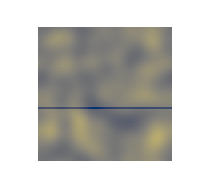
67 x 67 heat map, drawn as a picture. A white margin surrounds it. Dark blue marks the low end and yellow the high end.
Ninth with the lowest average: centre. Mirror symmetry: none. Calmest part: top middle. Odd lines: row 41.
